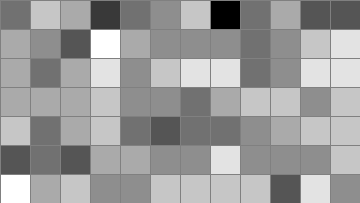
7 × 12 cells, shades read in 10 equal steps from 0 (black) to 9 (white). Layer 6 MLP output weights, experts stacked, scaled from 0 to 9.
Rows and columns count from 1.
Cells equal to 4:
12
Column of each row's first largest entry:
2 4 4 4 1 8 1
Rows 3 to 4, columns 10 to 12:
5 8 8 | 7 5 7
